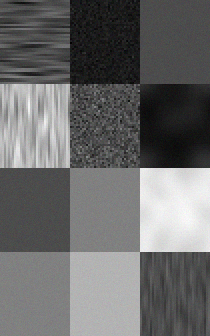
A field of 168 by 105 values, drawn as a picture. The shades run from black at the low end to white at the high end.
The table splits into 4 rows of 3 panels. Panel 1,1: low, streaked across. Panel 1,2: very low, fine-grained, faint in contrast. Panel 1,3: low, flat. Panel 2,1: high, streaked downward. Panel 2,2: low, fine-grained. Panel 2,3: very low, smooth, faint in contrast. Panel 3,1: low, flat. Panel 3,2: middling, flat. Panel 3,3: very high, smooth, faint in contrast. Panel 4,1: middling, flat. Panel 4,2: high, flat. Panel 4,3: low, streaked downward, faint in contrast.
